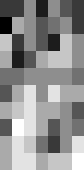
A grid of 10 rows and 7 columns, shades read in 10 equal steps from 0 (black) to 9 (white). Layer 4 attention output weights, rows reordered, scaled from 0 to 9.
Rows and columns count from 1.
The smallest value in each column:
0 1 3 1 1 3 2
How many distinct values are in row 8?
6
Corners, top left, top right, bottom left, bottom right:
2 2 6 9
